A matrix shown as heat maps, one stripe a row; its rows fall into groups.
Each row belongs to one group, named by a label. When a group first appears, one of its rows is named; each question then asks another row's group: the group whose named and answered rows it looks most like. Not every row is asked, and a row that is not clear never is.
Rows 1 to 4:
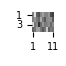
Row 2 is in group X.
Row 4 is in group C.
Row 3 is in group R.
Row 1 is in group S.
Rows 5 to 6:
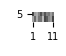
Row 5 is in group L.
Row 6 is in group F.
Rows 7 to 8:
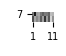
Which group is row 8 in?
L
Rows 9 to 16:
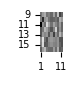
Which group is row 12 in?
C
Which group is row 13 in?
L
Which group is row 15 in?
S
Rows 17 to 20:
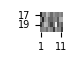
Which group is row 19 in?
C
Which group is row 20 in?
X
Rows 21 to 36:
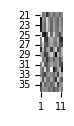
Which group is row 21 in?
R
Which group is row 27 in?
S
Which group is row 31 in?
S
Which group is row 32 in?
F
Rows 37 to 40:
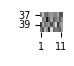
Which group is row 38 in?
R
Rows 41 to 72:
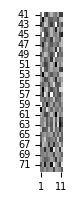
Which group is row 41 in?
S
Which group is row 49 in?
C
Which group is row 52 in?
S
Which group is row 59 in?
R
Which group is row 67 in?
L
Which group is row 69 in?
X
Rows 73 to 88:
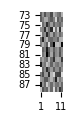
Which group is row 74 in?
C
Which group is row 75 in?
R
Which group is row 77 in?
R
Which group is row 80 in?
R
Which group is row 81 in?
R
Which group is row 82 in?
X
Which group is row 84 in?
R
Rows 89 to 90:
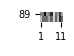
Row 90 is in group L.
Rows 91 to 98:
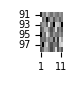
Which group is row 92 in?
R
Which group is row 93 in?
X
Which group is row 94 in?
C
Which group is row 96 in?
L
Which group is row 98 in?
C
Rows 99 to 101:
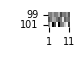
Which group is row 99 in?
F
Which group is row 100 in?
C
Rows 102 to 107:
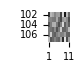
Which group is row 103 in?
X
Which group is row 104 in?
C
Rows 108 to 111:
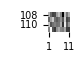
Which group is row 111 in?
S
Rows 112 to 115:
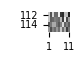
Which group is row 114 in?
C
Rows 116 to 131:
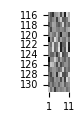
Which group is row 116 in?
L
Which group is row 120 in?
X
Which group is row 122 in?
F
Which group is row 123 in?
F
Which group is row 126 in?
L
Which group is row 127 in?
C
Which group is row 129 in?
L
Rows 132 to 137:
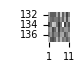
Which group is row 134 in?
C
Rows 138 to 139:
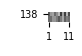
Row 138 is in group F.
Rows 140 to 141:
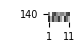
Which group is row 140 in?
S
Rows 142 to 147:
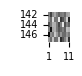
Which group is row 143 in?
F
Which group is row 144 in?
C
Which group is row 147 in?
F
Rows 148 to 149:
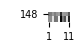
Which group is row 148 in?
X
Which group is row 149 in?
F
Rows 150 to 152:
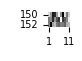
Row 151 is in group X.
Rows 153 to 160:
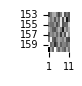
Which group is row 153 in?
C
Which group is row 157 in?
L
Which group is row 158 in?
S
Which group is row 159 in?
R
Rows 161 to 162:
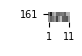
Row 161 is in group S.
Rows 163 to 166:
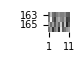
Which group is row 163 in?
S
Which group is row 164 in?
S
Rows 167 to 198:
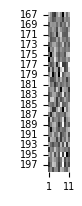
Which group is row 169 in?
L
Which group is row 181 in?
R
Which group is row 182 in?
X
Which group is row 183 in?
C
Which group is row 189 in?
C
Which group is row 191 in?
F
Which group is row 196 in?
C
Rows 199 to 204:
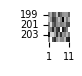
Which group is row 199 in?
X
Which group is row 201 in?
S
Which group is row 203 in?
L
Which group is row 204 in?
S
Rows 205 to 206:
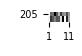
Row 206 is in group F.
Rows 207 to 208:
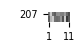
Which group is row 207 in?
S
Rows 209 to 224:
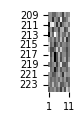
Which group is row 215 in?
R
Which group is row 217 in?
R
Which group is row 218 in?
R
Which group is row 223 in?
F
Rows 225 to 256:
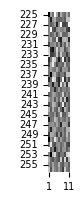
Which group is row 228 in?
S
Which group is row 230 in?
X
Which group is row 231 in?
L
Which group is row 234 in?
C
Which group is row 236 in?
X
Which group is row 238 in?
C
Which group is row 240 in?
R
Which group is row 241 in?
C
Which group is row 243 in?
C
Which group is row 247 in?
X
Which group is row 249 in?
L
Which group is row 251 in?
S
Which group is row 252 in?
R
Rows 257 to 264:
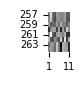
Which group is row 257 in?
S
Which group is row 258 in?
S
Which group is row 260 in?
L
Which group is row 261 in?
S
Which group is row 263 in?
X
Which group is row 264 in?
X
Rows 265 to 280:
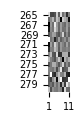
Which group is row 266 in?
X
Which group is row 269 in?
C
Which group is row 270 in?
R
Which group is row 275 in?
C
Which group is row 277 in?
S
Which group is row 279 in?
L
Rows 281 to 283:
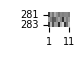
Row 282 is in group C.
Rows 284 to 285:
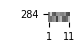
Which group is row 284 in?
S
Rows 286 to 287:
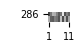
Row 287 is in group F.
